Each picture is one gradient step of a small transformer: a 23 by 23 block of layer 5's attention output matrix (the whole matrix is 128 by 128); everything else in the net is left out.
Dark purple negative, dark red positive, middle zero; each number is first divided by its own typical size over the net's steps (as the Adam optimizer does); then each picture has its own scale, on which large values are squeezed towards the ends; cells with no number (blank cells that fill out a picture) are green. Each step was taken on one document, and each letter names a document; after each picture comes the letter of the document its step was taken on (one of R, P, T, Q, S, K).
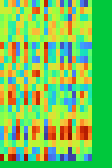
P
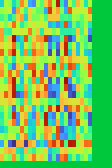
P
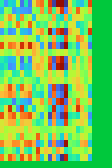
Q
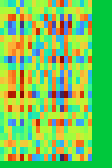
Q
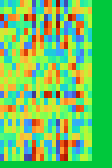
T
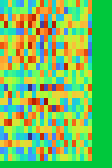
Q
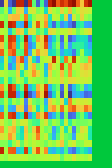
P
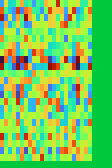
T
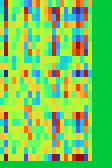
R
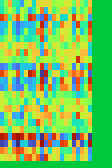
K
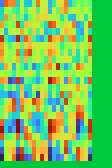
T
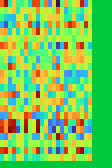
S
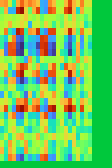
P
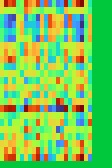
S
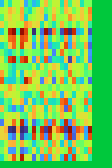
P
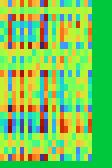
Q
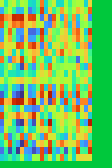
K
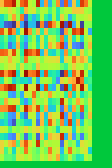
S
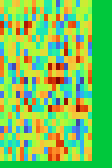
T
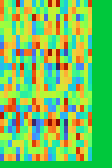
T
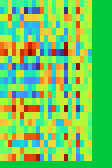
Q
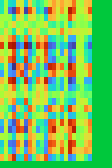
P
